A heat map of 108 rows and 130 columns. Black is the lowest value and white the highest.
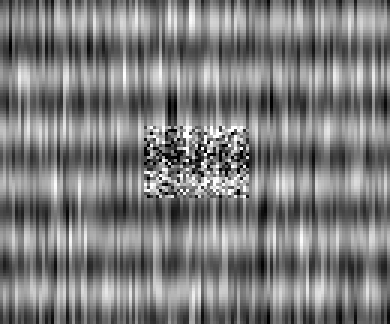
Values change most from cell to cell in the centre. The values follow a bell shape. In the centre lies a patch that is rougher than the rest. There is no overall slope. Horizontal stripes repeat 6 times down the table.
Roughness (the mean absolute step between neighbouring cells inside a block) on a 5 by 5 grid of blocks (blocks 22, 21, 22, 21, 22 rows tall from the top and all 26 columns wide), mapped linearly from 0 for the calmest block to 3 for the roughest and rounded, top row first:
00000 / 00000 / 01310 / 00000 / 00000
